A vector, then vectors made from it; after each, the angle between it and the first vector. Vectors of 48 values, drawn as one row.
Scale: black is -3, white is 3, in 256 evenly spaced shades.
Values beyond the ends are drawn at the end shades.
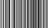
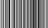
nearly parallel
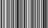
orthogonal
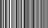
partly aligned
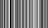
nearly opposite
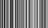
nearly opposite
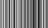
nearly parallel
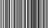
nearly parallel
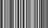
partly opposed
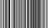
nearly parallel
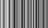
partly aligned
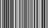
partly opposed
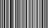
nearly opposite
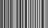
partly opposed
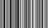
partly opposed
